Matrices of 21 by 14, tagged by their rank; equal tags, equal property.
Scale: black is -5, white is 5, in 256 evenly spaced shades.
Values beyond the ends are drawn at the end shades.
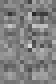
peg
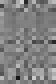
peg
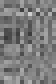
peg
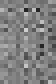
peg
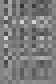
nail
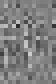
peg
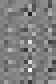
peg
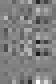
nail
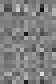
peg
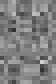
peg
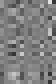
nail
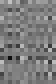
nail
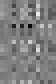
nail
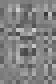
peg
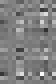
nail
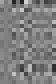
nail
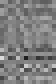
nail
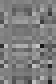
nail
